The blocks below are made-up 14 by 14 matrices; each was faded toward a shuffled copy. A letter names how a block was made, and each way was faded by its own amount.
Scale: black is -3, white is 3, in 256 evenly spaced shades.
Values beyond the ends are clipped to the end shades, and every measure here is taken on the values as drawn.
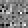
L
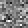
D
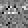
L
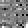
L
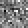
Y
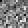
D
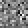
D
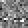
Y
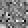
Y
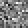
Y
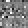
L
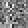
D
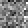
D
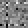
L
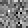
D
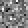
D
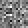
D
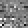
L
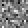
D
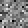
Y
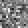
D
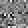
L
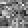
D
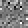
L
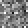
Y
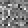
L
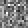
D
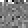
L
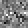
Y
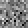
D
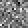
Y
